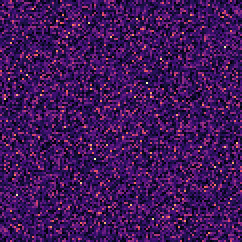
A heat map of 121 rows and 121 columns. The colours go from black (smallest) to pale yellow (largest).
Seam: none. Odd rows or columns: none. Grain: fine. Histogram: skewed, a long tail of high values. Average level on the scale: 20%. Slope: none. Symmetry: a half turn. Stripes: none.
